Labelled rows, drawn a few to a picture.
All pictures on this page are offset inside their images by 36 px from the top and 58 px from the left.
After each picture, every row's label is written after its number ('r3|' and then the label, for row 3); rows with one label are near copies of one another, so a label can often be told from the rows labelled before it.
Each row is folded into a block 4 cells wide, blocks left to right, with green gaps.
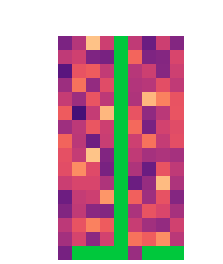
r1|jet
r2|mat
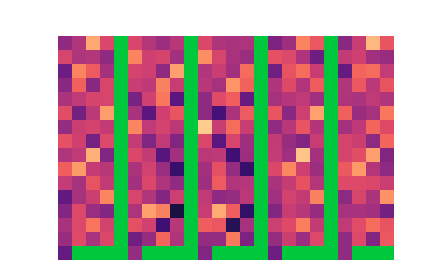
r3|jet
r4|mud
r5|mud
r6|jet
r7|jet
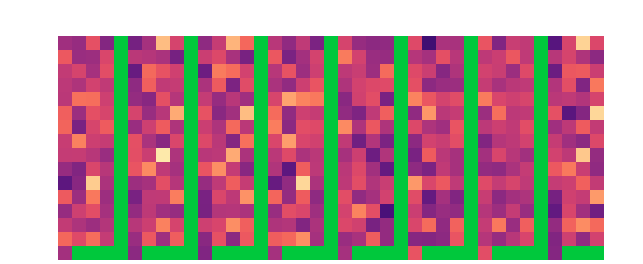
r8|mat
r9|jet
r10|jet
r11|mat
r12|mud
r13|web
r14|web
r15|jet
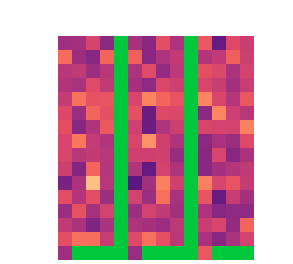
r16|mat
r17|mat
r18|web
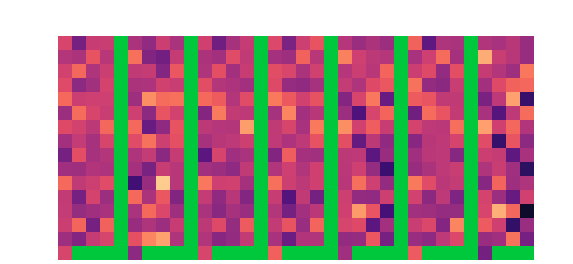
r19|web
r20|mat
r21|web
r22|web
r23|mud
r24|web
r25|mud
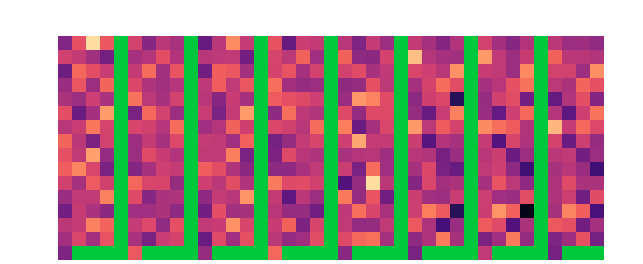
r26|jet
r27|web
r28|jet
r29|web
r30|mat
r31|mud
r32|mud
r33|mud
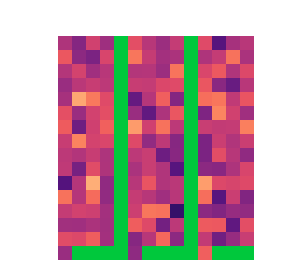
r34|mat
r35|mud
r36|web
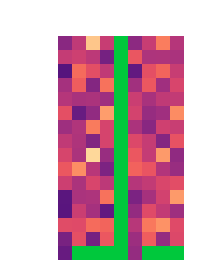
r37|jet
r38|jet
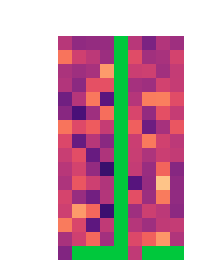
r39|mud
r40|mat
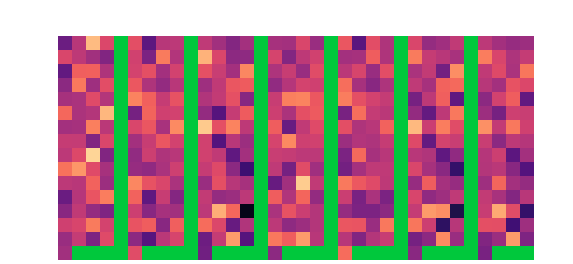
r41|jet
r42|web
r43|mud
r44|mat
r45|web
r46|mud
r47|mud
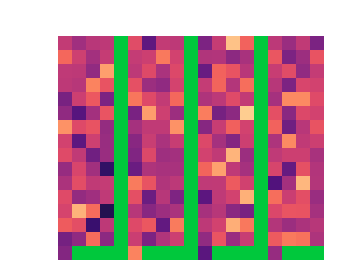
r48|mud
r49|web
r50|jet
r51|mat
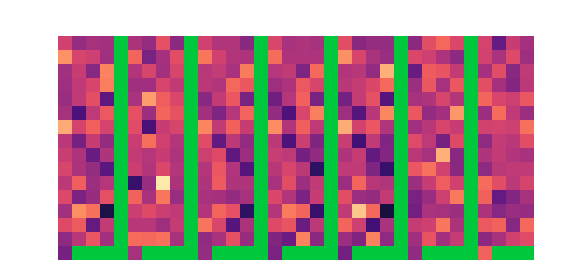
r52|mud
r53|mat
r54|mud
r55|mud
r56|mud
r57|jet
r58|web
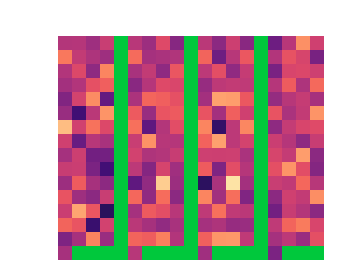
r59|mud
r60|mat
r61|mat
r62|jet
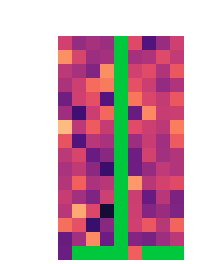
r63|mud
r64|web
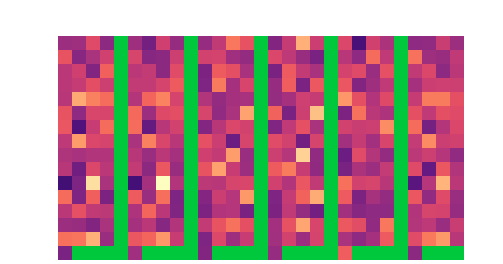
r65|mat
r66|mat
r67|jet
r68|jet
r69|web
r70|mat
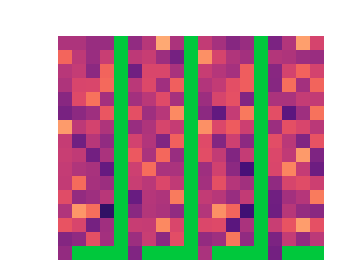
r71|mud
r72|jet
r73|mud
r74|jet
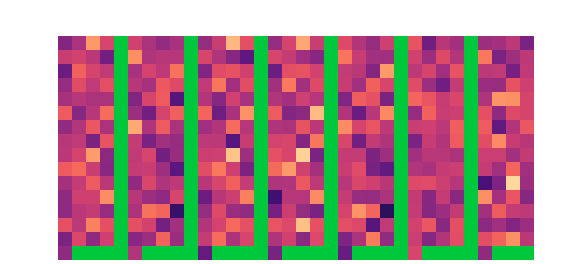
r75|jet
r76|mud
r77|jet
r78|jet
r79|mud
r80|web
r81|mat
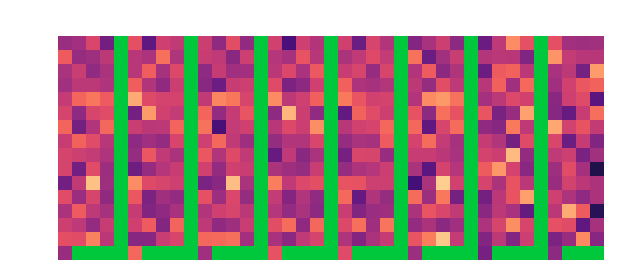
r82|mat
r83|web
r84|mat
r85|web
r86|web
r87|mat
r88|jet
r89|mud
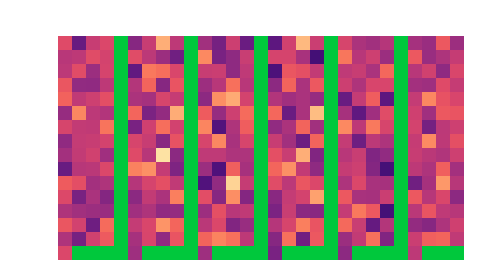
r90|web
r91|jet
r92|mat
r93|jet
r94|mud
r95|mat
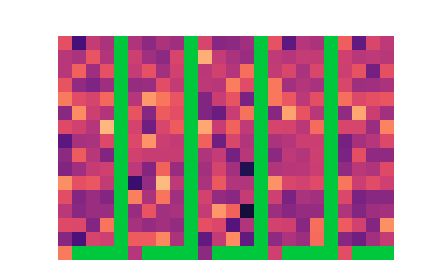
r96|web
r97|mat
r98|mud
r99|web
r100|web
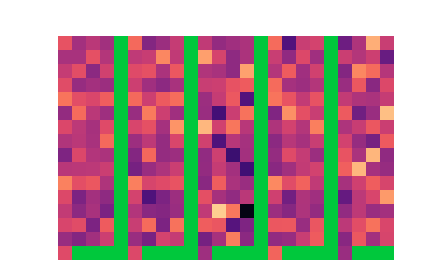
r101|web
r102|web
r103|mud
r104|web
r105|jet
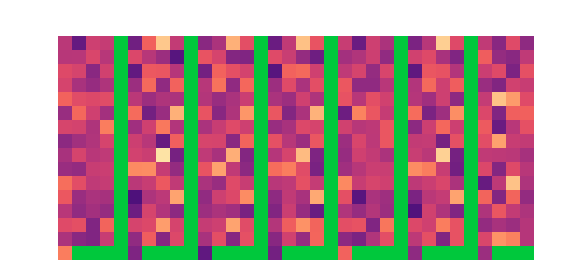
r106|web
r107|jet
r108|jet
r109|jet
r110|web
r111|jet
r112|mat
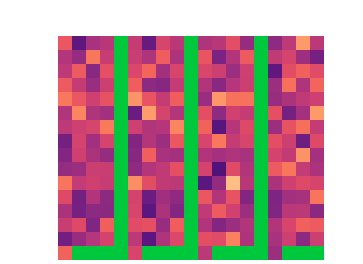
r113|web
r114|web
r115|mat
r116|jet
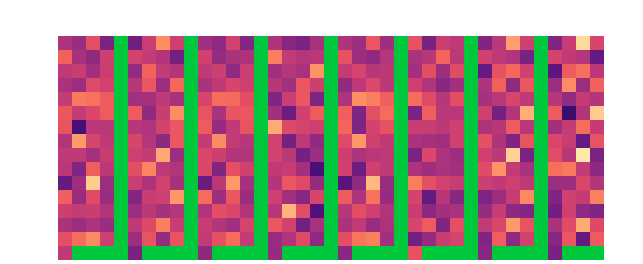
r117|mat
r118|jet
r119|mat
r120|mud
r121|mat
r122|web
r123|jet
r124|jet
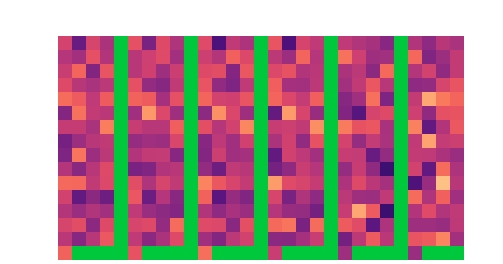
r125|web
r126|web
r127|web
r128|web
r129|mud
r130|mat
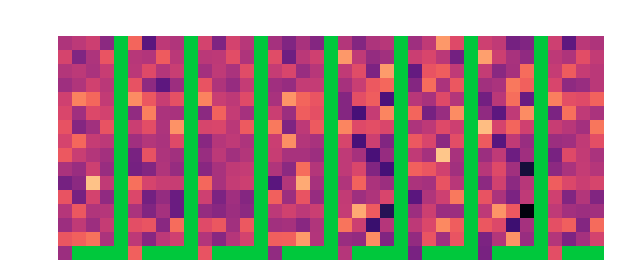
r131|mat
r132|web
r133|web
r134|mat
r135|mud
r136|jet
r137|mud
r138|web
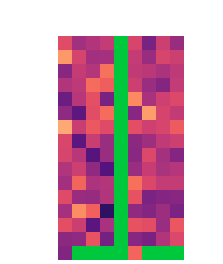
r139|mud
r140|web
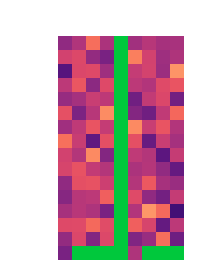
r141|jet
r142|mud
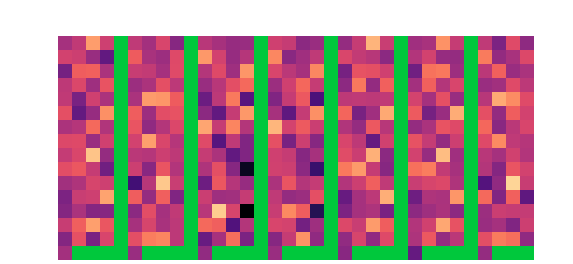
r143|jet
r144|mat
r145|mud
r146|mud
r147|jet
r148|jet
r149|mat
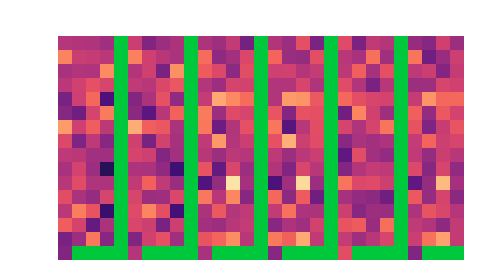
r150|mud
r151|mud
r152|mat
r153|mat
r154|web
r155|mat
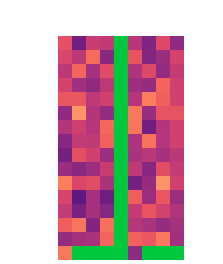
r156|web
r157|mat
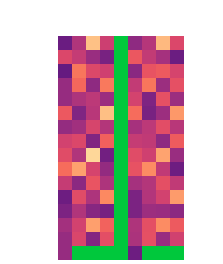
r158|jet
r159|jet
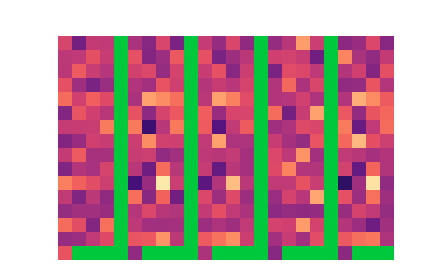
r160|web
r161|mat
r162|mat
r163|jet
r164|mat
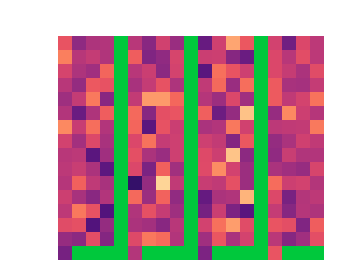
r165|mud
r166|mat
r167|jet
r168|web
